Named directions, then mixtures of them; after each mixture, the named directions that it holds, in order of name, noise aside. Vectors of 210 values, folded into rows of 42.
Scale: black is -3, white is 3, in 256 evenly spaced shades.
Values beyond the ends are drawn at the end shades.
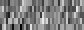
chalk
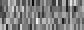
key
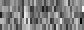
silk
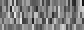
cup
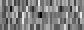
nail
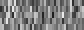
chalk, cup, key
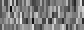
cup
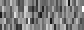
cup, nail, silk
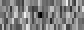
cup, nail, silk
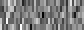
chalk, key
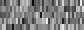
chalk, cup, key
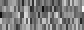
key, silk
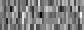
nail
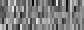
key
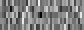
nail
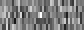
chalk, key, nail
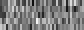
key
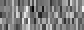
key, nail, silk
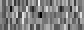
nail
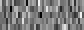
nail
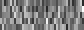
cup, silk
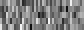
chalk, key, nail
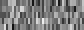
chalk, key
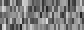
chalk, cup, silk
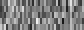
key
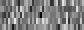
chalk, key, nail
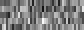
chalk, key, silk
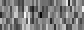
cup, nail, silk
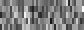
cup, nail, silk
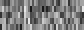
chalk, silk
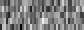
chalk, silk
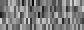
key, silk
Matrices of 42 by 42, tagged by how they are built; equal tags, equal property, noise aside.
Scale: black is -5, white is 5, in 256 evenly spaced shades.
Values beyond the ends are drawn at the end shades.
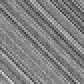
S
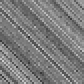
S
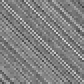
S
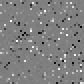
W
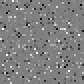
W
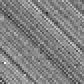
S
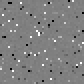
W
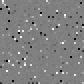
W
